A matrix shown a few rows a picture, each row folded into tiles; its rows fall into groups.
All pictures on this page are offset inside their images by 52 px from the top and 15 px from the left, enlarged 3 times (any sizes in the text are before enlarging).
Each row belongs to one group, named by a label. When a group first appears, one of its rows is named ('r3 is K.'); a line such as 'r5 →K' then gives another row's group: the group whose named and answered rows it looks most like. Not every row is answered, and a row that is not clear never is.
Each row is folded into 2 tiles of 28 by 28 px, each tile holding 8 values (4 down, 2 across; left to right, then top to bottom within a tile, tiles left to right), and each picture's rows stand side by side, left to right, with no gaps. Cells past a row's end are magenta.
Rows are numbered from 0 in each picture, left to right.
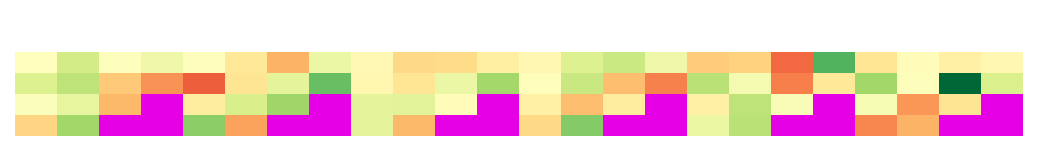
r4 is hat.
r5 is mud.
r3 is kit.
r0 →kit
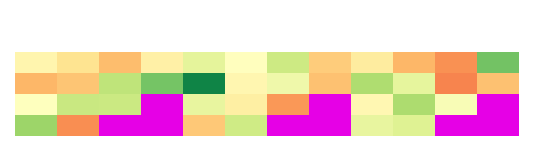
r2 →hat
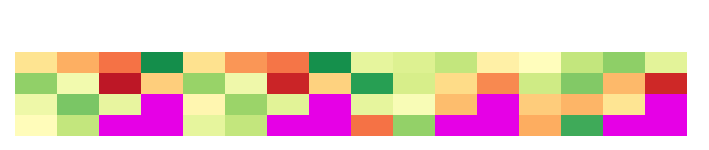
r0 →hat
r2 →kit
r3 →kit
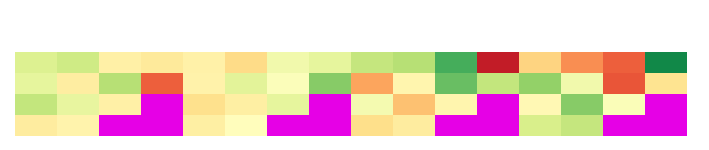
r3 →hat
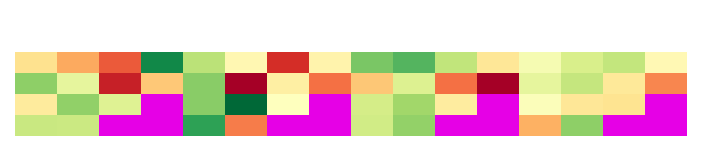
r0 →hat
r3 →kit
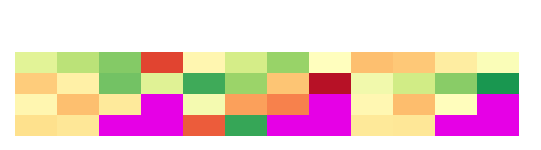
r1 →kit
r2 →mud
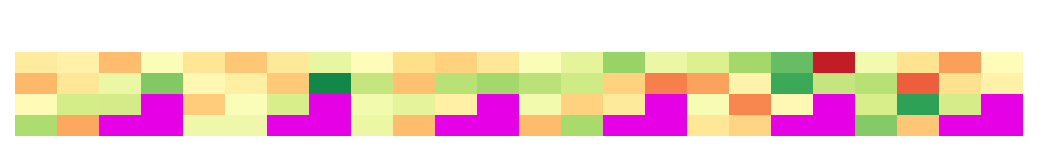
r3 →kit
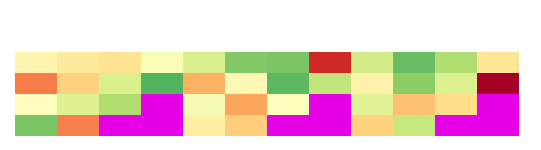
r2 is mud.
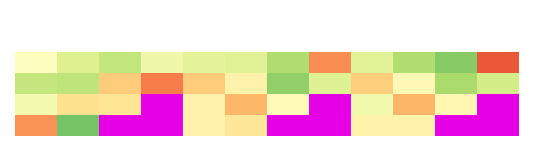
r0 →kit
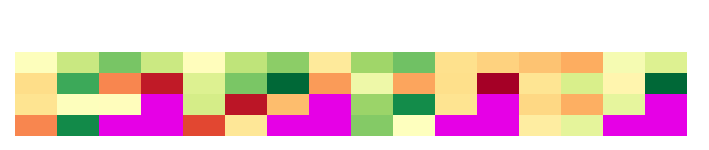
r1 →mud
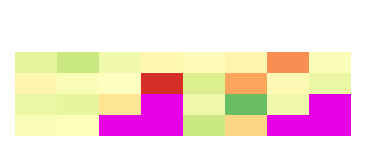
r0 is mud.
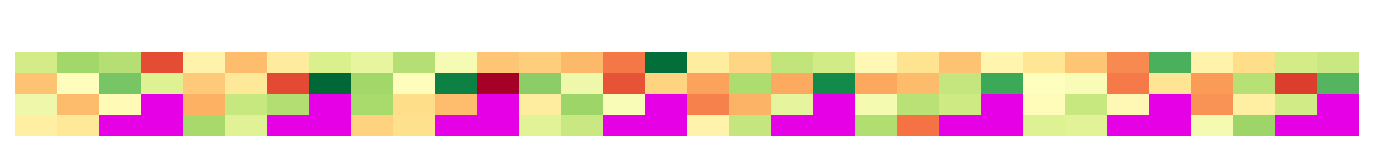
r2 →mud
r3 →hat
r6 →hat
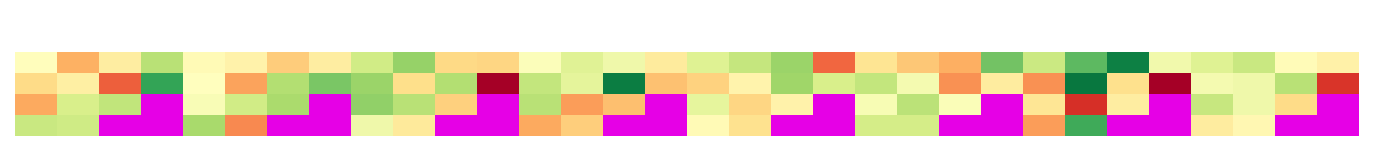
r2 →mud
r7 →mud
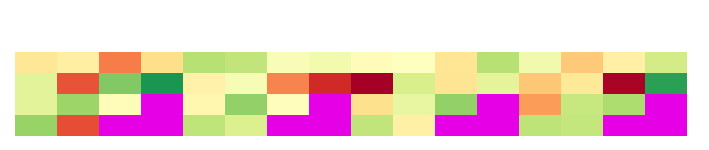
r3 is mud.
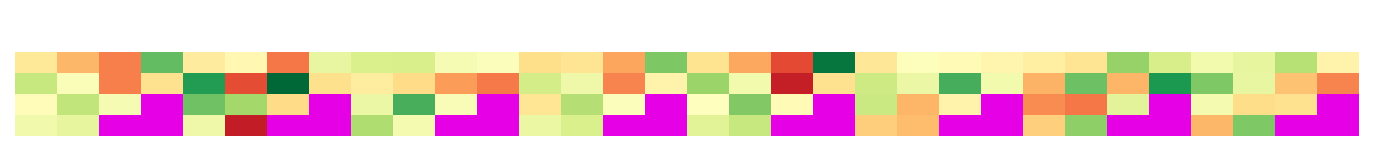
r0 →hat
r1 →mud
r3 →hat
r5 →mud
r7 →kit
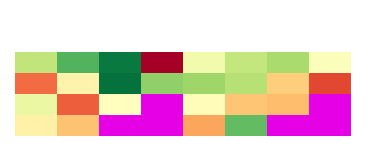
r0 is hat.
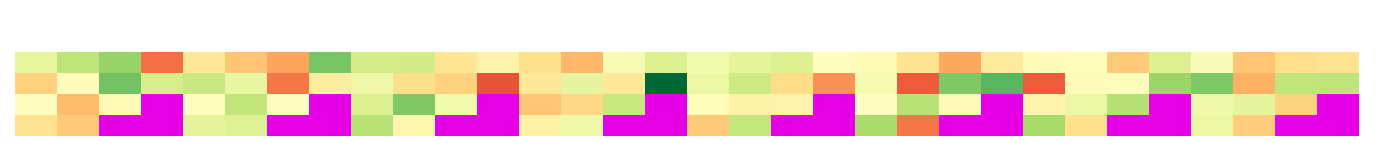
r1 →hat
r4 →kit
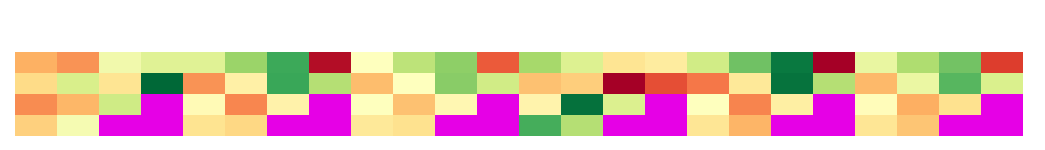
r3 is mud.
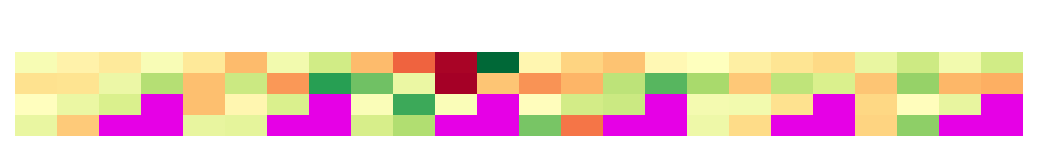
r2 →hat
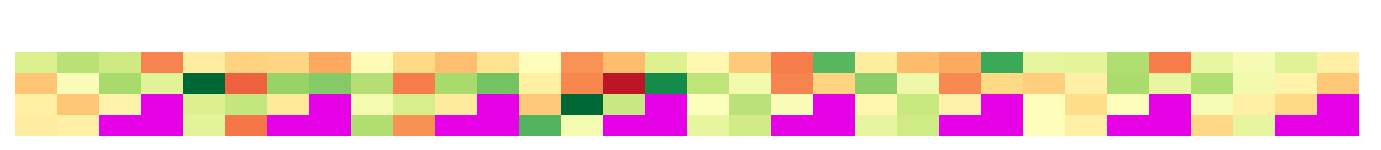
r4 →hat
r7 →kit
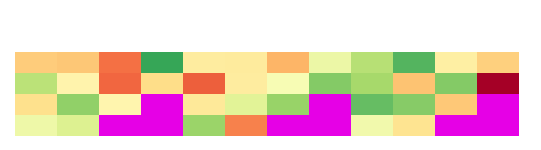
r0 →hat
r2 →mud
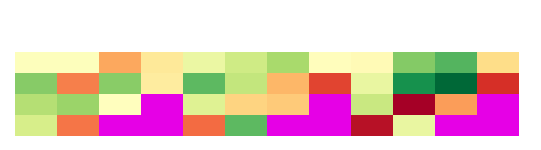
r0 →mud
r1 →kit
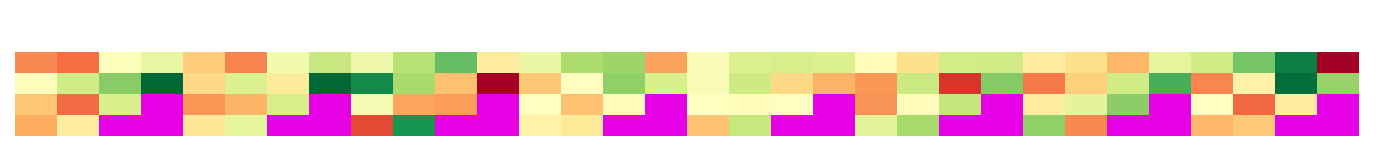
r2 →kit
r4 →kit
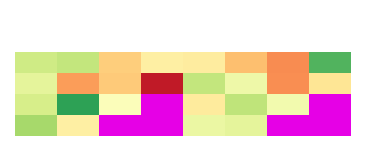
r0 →mud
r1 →hat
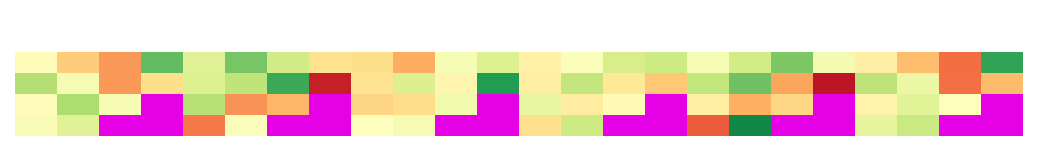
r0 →hat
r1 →mud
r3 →kit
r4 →kit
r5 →hat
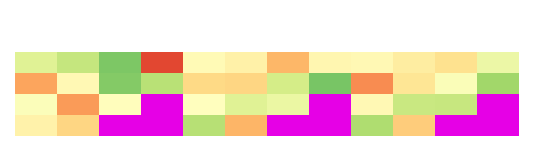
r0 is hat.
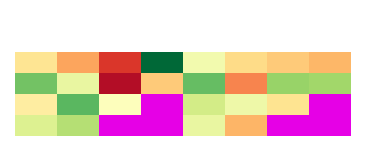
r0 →hat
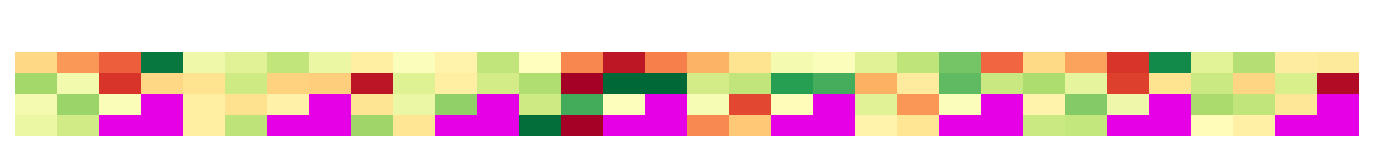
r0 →hat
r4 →mud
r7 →mud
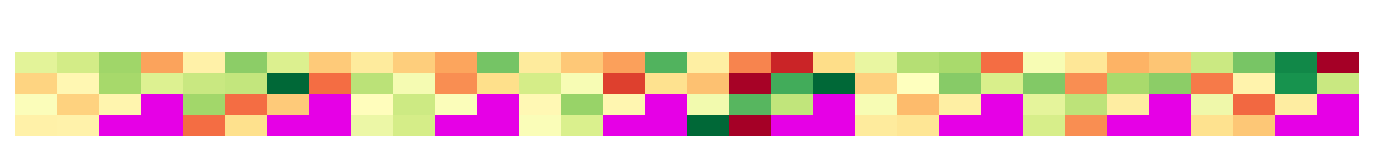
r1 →mud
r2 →hat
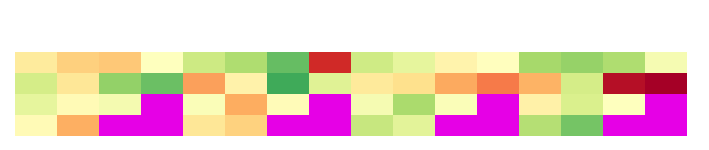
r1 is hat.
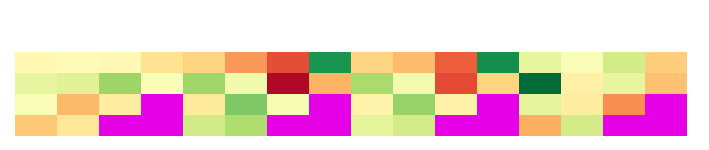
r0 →mud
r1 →hat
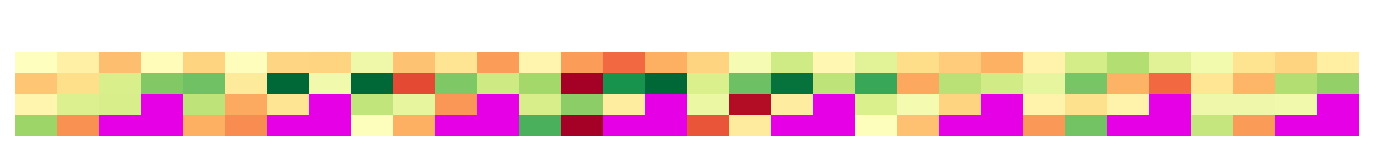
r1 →mud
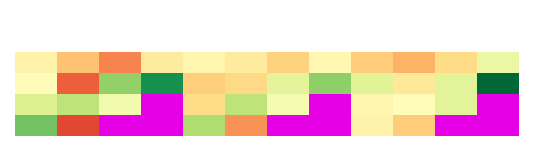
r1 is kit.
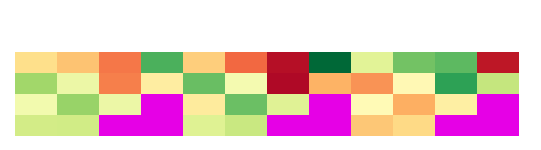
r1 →hat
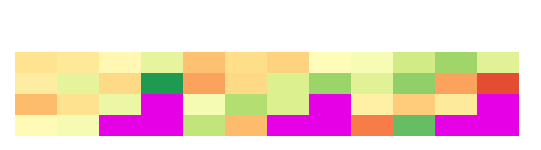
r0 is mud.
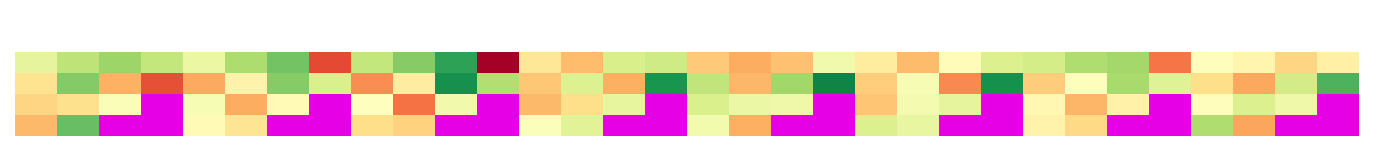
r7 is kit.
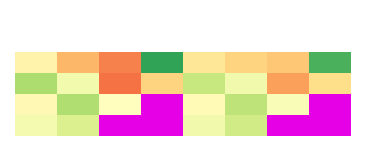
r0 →hat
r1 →hat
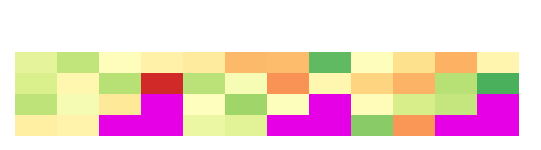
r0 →mud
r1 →hat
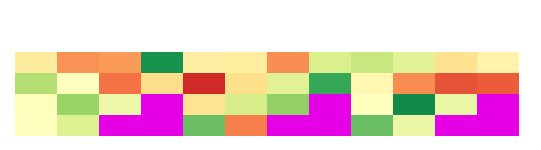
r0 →hat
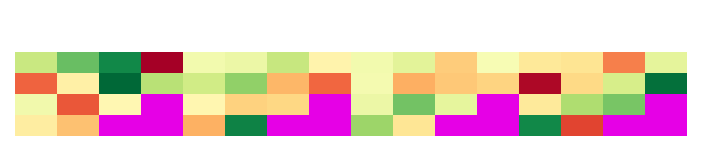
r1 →kit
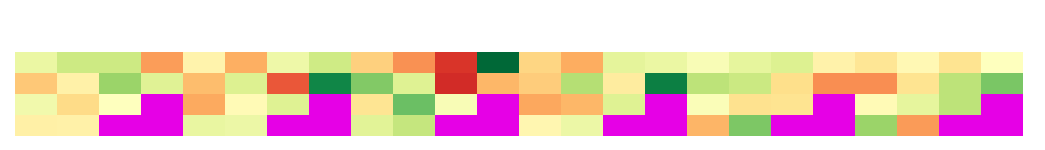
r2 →hat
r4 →kit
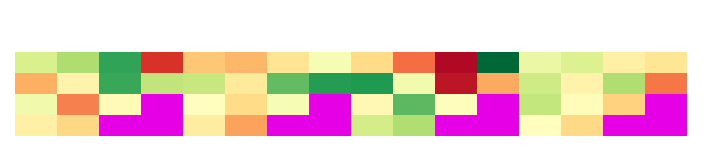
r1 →mud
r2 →hat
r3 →mud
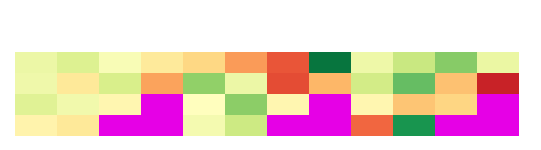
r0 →mud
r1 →hat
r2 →kit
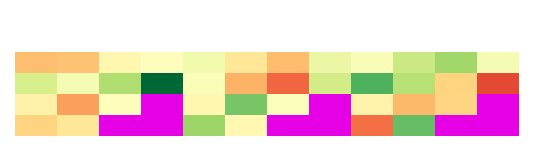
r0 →mud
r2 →kit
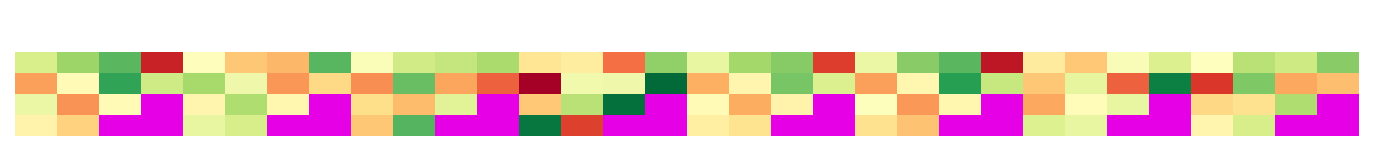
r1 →hat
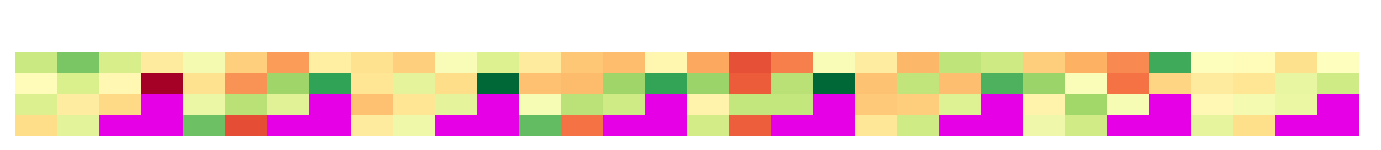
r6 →hat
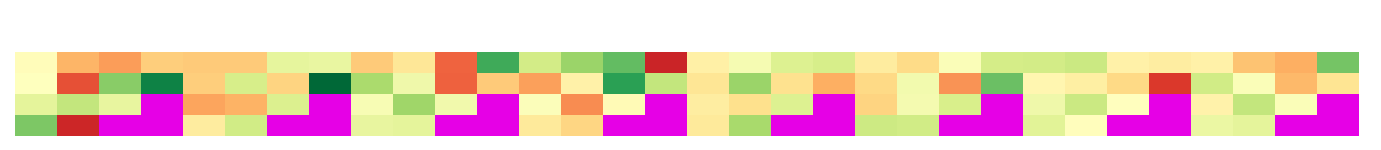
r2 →hat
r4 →kit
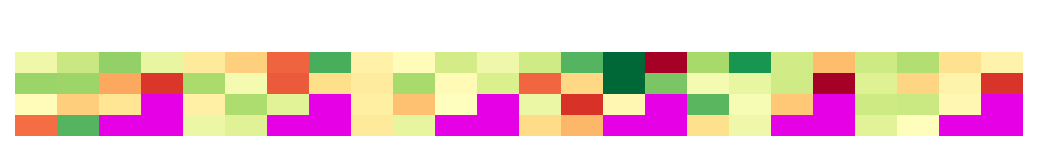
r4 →mud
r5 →mud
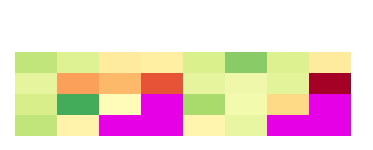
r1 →mud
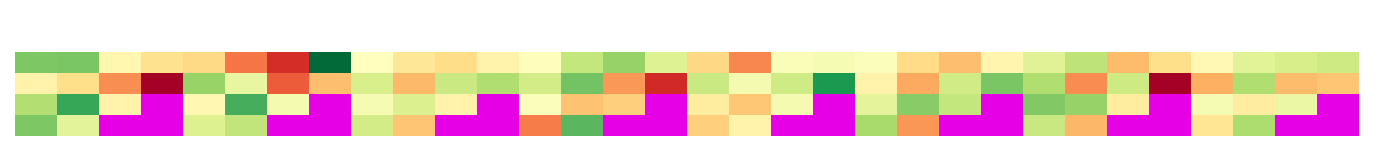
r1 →hat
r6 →mud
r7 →kit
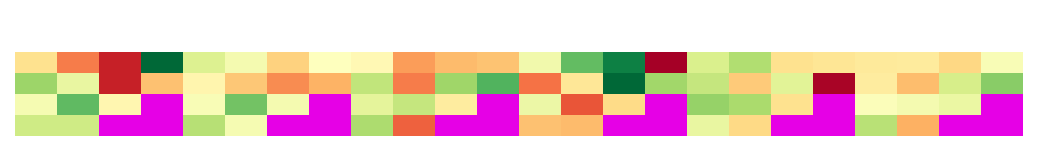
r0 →hat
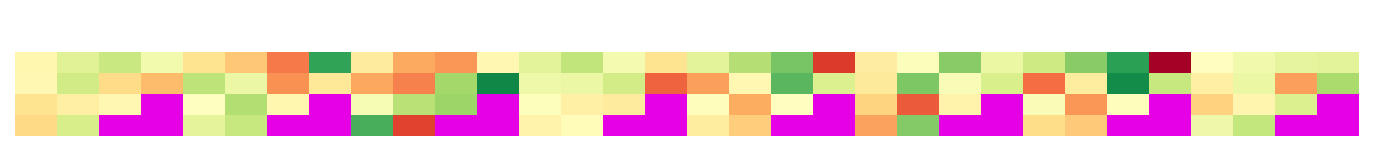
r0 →kit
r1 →hat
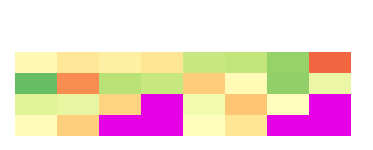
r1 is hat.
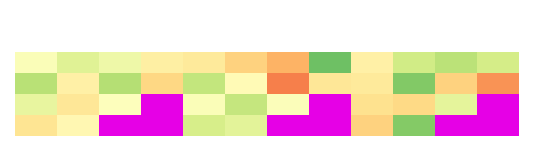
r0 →mud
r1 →hat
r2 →kit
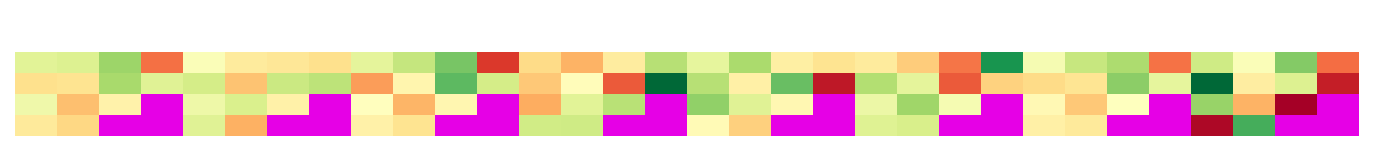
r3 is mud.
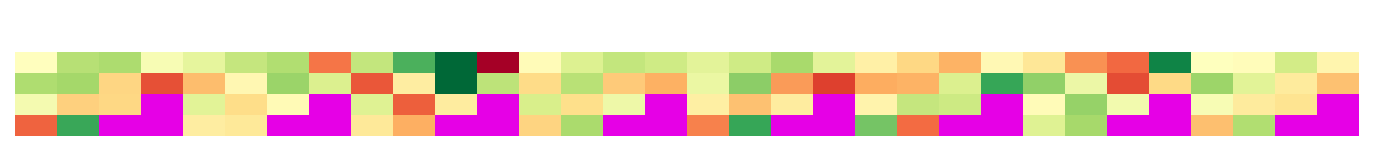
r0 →kit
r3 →kit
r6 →hat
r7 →kit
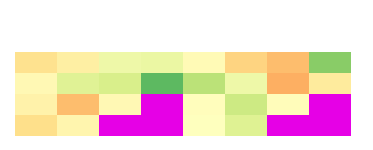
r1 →hat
